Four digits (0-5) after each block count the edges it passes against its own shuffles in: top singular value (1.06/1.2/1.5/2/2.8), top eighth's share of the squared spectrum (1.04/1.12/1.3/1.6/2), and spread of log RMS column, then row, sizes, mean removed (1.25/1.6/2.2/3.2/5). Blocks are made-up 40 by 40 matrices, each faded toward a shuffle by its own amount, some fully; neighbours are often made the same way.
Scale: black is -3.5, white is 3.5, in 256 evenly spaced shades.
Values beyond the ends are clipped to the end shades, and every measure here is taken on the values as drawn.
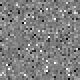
1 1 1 0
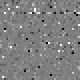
2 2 0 0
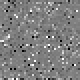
2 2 0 1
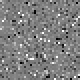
0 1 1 0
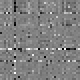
4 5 1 2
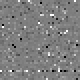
3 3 0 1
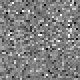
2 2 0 1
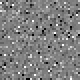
0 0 0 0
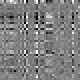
5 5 3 3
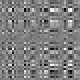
5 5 4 4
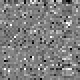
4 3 2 2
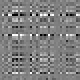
5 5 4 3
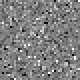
0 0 0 0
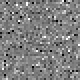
0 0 0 0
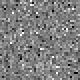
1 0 0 0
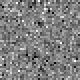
0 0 0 0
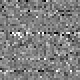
2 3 0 3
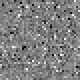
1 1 0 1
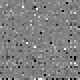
3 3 1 1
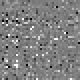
3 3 1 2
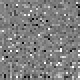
3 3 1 2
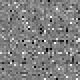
3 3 1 1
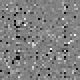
3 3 1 1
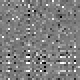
4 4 2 2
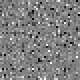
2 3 1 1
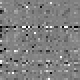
4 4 2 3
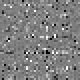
3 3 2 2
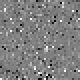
2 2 0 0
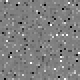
0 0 0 0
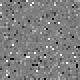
0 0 0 0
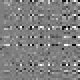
4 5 2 3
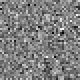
2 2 0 1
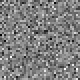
1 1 0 0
